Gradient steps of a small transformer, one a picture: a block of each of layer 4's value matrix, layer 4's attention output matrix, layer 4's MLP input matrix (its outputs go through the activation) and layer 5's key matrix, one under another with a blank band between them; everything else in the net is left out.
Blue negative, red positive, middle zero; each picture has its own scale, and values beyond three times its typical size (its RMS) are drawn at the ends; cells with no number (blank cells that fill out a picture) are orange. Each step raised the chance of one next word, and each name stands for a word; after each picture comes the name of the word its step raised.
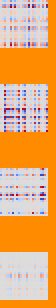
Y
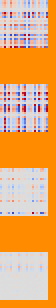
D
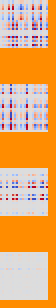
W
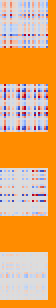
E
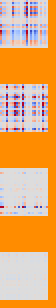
E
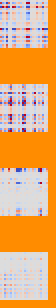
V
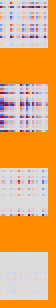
V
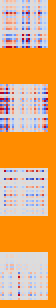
D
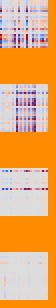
D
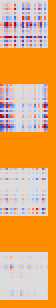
W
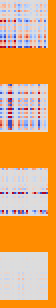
D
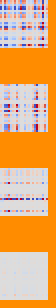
W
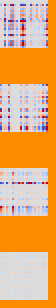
Y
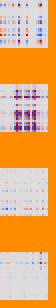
E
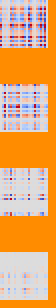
W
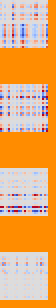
E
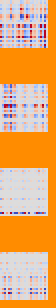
W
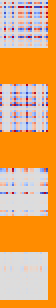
V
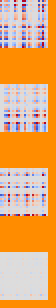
Y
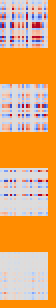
W
